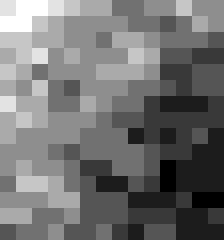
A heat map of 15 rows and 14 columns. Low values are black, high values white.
The top left is the ninth with the highest average. There are no regular stripes. The halves do not mirror each other. The field climbs toward the top left. The bottom right is the ninth with the lowest average.
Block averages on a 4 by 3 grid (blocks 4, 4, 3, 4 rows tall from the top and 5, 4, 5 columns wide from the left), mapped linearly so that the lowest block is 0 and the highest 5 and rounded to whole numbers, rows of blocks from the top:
5 3 3 | 4 3 1 | 3 2 0 | 3 1 0
